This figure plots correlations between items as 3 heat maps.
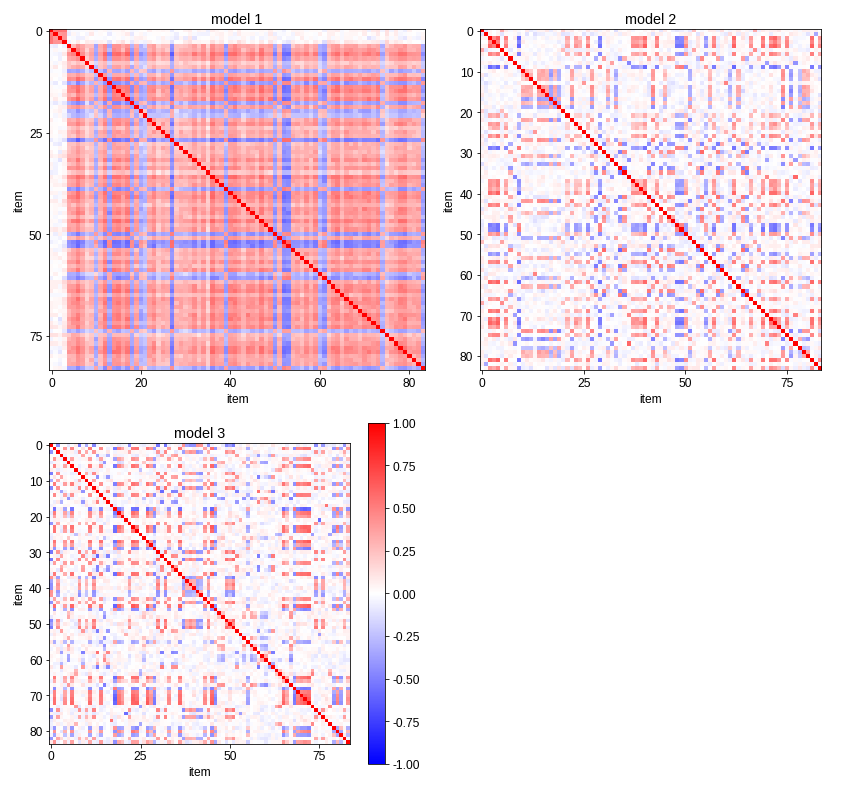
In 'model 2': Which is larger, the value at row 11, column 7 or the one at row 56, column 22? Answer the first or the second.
the second
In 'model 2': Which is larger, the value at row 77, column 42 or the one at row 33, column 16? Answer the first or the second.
the first
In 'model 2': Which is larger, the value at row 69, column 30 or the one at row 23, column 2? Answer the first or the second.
the second
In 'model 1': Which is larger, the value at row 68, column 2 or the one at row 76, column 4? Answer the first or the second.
the second
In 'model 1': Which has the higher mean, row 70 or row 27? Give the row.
70
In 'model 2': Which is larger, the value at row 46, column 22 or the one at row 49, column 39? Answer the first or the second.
the first
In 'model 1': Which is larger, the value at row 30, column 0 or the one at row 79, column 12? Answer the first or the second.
the second
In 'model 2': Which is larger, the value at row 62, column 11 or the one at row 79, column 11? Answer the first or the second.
the second
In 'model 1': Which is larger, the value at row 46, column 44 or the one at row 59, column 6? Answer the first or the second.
the second
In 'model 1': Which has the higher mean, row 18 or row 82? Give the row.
82
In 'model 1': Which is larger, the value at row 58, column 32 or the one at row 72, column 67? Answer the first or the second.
the second
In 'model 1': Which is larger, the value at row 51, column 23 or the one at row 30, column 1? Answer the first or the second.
the first
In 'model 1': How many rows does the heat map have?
84
